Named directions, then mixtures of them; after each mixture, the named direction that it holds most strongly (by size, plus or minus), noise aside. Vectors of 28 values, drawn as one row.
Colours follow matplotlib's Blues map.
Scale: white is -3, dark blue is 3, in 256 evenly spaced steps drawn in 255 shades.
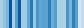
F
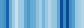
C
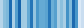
F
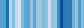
C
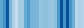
C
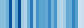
F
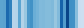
C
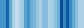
C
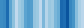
C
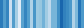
F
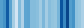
C
